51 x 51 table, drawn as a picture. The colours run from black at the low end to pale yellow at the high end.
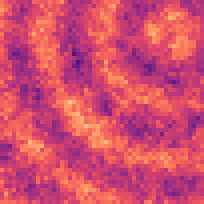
Slope: none. Mirror symmetry: none. Grain: blotchy. Histogram: bell-shaped. Rings: centred on the top right.
